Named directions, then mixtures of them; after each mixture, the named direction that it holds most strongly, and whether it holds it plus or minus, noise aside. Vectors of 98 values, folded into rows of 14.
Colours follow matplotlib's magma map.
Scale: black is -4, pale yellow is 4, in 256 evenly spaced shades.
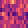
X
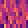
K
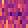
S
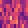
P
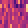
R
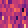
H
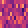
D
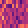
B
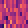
K, plus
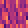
K, minus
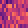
B, minus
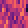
R, minus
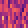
H, plus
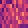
B, minus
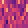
R, plus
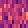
K, plus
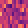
B, plus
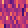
D, plus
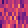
P, plus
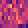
B, minus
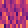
K, minus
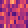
X, plus
